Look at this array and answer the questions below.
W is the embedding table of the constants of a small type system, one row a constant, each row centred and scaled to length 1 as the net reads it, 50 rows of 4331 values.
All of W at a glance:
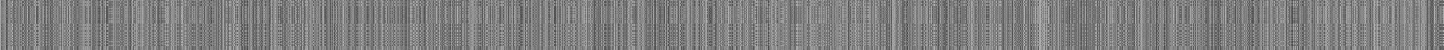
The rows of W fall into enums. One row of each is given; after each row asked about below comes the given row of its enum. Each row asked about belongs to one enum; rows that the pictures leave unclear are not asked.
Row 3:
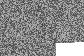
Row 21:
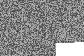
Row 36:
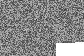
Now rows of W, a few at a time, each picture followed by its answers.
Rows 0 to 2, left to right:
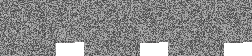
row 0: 21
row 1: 36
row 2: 36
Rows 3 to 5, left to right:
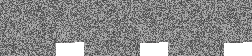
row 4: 36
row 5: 36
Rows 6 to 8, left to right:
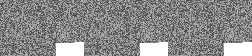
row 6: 3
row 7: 3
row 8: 21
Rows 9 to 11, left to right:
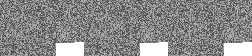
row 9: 3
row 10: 3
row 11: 21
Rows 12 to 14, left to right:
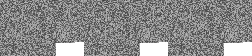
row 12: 3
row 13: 21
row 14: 3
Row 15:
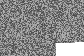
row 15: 3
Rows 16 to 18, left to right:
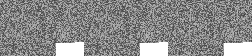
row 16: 3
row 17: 3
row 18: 21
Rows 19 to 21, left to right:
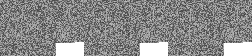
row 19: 3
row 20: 21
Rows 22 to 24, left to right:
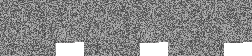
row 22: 21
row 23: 3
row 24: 36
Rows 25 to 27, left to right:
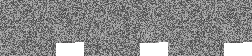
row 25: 36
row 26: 3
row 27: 36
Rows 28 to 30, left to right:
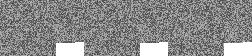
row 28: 36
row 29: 36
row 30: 3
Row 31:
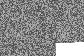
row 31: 3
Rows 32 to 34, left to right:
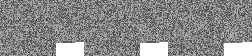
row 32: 36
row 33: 36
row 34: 3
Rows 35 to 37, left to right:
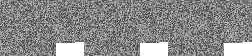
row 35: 36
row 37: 3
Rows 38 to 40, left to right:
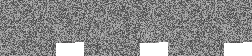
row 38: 36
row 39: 3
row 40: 36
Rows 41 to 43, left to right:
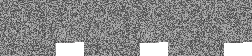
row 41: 21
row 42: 3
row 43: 36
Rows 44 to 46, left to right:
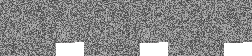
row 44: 3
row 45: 21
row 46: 36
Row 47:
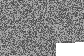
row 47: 36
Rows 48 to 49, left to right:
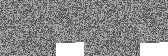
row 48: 36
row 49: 36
